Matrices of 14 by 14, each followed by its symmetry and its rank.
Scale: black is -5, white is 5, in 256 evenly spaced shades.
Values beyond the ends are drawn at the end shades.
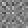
symmetric, rank three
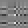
neither, rank one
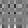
neither, rank one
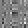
neither, rank two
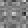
neither, rank two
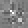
symmetric, rank three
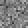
symmetric, full rank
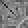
symmetric, full rank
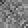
symmetric, full rank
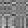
neither, rank two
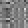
neither, rank two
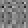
neither, rank two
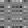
neither, rank one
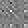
symmetric, rank three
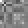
symmetric, rank three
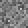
symmetric, full rank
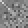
symmetric, full rank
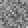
symmetric, full rank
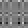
neither, rank one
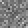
symmetric, full rank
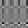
neither, rank one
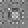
symmetric, rank three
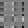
neither, rank one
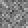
symmetric, full rank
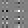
neither, rank one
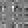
neither, rank two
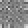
symmetric, rank three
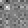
symmetric, rank three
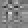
neither, rank two
